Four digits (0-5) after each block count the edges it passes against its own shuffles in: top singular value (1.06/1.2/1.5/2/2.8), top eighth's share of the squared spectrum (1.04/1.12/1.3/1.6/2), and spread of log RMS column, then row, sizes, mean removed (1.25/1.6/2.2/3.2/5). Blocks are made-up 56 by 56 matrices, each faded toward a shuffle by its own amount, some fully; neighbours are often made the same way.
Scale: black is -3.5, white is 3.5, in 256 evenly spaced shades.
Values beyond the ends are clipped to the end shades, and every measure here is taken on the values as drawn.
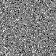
2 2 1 1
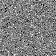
2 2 0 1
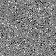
1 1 0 0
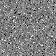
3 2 0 0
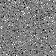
2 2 0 0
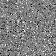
2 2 0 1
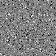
3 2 0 1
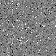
2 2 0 0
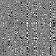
4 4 3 1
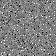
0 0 0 0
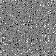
3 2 2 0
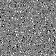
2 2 0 0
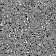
2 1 0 0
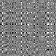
5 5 3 3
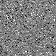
1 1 0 0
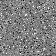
1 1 0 0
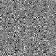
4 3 2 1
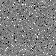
0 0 0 0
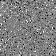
0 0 0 0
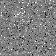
2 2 1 0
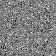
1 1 0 0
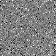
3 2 1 0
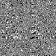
3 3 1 2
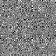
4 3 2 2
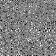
3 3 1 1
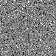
0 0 0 0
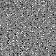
3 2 1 0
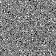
1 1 0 1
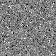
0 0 0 0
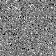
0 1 0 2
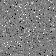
2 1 0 0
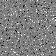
1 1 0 0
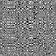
4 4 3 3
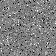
0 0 0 0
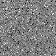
3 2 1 0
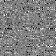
4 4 1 2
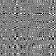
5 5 3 3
